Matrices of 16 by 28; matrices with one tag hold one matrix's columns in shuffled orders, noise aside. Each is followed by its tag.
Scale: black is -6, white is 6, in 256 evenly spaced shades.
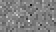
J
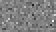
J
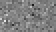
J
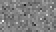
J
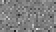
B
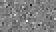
J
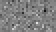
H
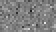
H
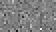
B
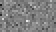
J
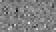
H
